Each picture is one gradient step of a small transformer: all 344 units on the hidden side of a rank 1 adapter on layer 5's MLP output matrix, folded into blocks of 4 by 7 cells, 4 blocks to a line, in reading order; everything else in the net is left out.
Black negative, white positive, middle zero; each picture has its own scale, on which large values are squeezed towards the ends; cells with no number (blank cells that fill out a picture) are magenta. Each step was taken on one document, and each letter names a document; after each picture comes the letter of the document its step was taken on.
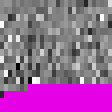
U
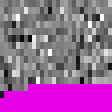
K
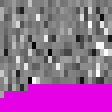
K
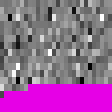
U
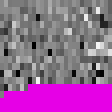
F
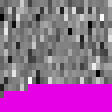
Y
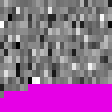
U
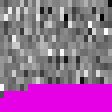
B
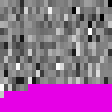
B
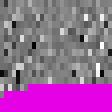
F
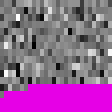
Y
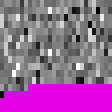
B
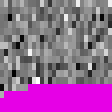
U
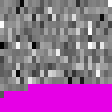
U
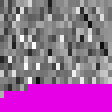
K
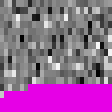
Y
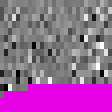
F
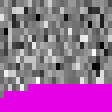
Y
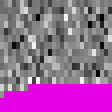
Y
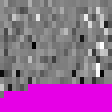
F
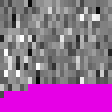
K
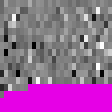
F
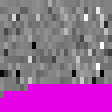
F
